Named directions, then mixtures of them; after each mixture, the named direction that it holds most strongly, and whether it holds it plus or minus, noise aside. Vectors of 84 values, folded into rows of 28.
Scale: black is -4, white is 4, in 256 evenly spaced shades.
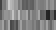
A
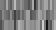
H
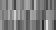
H, minus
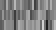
H, plus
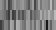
H, plus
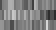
A, plus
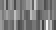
H, minus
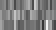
H, minus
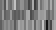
H, plus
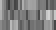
A, minus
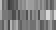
A, minus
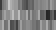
A, plus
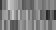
A, plus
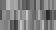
A, plus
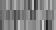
H, plus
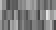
A, minus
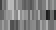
A, plus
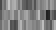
A, plus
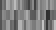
H, plus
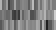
H, plus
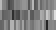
A, minus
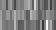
H, minus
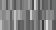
H, minus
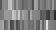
A, plus
